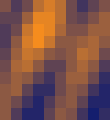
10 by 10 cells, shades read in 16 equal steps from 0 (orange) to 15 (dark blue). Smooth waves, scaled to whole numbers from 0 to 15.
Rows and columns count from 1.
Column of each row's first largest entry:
8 1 1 1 1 10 10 10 4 9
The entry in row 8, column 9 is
12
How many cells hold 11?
6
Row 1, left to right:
8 11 9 4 2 4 9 12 10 8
